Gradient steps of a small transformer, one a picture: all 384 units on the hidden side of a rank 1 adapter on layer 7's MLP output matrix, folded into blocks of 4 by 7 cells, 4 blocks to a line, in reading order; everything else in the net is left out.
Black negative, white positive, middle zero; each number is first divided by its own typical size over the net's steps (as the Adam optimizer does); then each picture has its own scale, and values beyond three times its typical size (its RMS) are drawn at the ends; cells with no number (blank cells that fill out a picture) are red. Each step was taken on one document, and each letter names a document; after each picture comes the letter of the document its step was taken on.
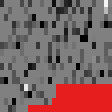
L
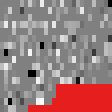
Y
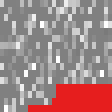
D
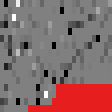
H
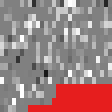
D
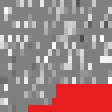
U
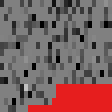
L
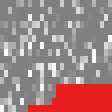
Y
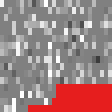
D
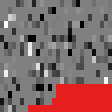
Y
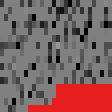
L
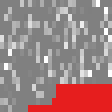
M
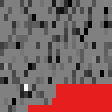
L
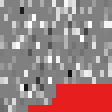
D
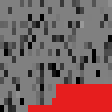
Y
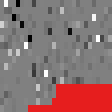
H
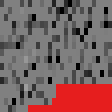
L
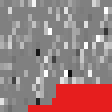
M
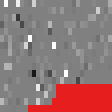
H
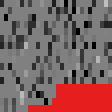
D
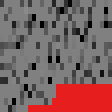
L
